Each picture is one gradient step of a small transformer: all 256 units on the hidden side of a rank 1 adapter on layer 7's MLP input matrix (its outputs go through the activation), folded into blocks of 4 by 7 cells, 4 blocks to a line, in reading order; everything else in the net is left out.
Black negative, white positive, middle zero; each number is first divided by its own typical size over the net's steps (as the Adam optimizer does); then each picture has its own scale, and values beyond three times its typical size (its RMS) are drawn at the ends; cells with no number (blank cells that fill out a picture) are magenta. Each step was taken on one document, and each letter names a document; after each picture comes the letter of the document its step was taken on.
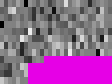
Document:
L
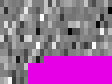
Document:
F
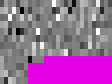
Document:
L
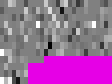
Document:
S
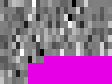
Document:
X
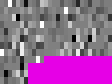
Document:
X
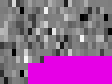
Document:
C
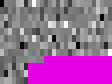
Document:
L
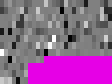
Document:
S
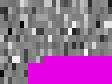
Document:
F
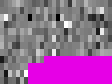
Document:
L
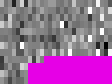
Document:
L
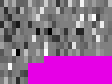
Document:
C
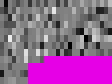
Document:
C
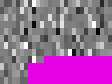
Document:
X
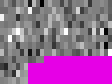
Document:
X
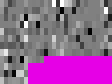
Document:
S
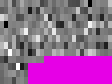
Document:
X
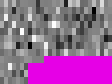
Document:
C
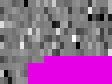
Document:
L
